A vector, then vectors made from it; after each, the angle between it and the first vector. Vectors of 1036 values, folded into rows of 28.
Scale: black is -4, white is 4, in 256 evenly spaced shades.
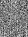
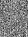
nearly parallel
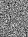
partly opposed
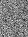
partly aligned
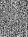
nearly parallel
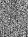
nearly opposite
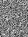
orthogonal
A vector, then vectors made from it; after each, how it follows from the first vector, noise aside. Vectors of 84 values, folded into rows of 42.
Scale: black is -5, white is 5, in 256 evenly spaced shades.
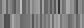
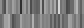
negated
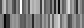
scaled up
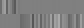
partly zeroed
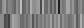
copied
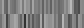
reversed
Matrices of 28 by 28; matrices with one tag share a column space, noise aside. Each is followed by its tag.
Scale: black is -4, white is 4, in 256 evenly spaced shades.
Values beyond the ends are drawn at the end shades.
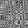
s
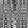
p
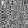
s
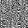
p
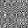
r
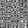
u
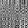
p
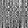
u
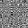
r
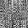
p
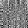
p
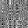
p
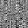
p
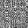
u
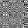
r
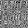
s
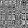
s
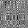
s
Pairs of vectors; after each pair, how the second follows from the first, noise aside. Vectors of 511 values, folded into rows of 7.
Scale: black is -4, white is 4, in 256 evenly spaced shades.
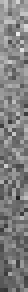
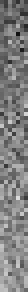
negated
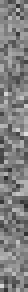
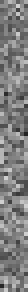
negated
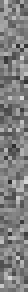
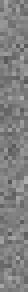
shrunk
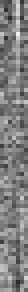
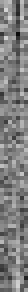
negated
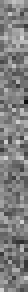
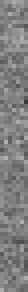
shrunk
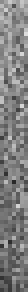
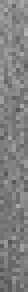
shrunk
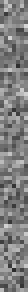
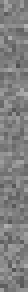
shrunk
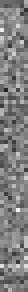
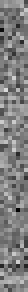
negated
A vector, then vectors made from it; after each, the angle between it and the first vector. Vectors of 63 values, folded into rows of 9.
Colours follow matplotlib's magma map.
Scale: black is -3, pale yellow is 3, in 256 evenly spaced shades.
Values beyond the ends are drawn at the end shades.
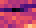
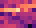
nearly opposite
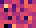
orthogonal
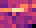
nearly opposite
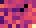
partly aligned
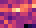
nearly opposite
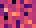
orthogonal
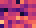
partly aligned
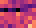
nearly parallel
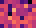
orthogonal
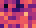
partly aligned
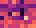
partly aligned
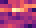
nearly opposite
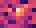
partly opposed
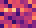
partly opposed
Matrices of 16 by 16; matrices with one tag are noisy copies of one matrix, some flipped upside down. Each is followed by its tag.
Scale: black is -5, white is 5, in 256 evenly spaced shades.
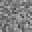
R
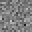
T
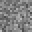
R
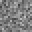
R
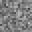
R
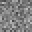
T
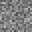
T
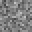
R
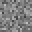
T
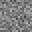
T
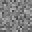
T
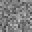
R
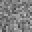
R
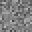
T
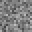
R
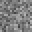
R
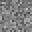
T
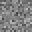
T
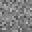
T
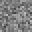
R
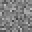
T
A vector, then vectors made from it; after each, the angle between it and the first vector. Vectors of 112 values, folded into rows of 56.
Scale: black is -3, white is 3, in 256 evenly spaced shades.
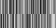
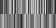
partly opposed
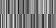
partly opposed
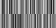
orthogonal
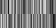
nearly opposite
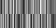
nearly opposite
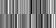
partly aligned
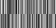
partly aligned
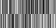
partly aligned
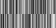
nearly parallel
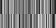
partly opposed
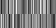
nearly opposite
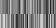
orthogonal
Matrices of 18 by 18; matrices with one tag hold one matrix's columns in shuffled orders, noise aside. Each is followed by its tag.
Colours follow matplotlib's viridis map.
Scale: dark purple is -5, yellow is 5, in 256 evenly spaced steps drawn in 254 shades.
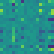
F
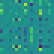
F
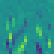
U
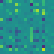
F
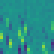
U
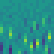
U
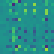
F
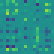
F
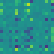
F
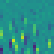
U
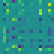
F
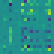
F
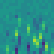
U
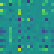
F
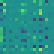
F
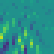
U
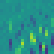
U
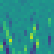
U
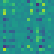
F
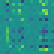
F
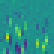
U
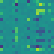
F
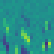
U
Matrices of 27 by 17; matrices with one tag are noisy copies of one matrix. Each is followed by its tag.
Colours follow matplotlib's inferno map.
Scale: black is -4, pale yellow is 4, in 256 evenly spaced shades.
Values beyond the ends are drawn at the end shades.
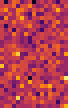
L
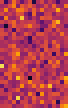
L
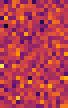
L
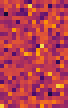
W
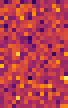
L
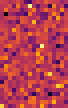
W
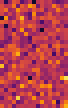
L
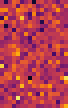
L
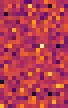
W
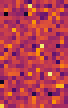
W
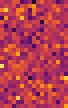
L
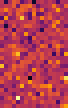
L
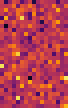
L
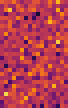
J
